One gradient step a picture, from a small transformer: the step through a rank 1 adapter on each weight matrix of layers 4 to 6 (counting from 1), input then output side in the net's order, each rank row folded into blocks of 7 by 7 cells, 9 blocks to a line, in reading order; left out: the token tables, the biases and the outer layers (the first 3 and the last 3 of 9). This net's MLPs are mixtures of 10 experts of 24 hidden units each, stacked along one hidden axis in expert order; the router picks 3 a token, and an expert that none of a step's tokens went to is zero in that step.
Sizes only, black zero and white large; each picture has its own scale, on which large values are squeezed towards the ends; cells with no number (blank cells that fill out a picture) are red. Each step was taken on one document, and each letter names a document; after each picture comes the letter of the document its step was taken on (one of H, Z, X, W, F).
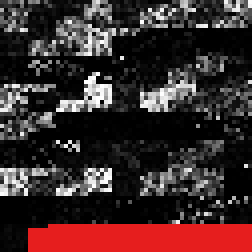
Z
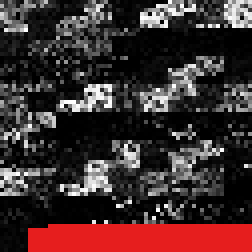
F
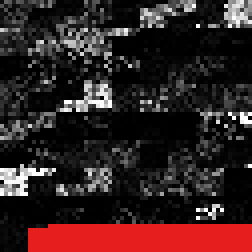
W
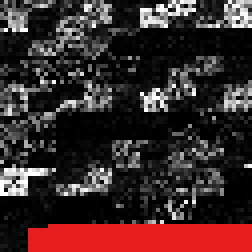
F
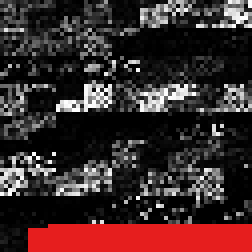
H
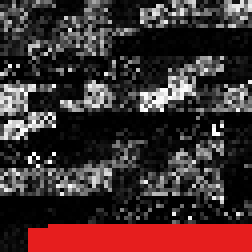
H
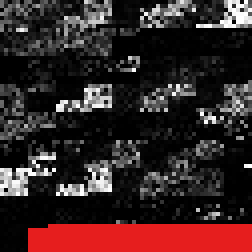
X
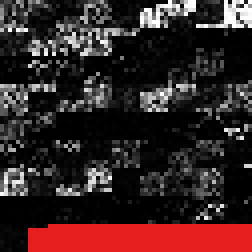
Z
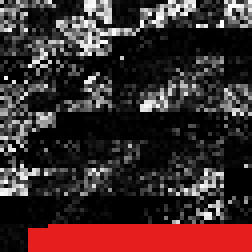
Z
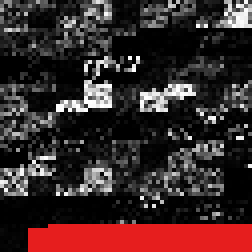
X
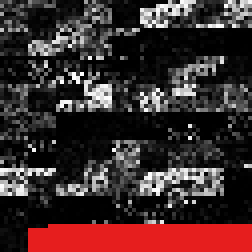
F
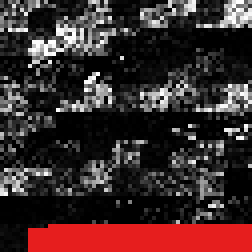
Z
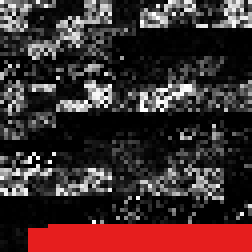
H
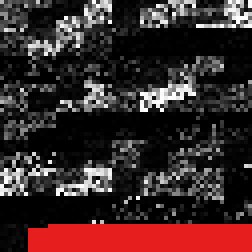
H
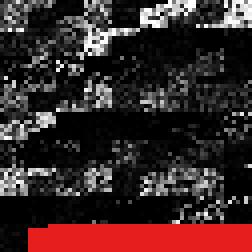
Z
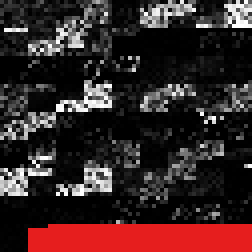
X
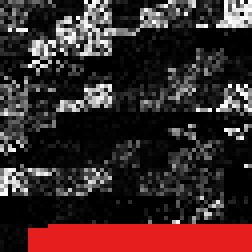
Z
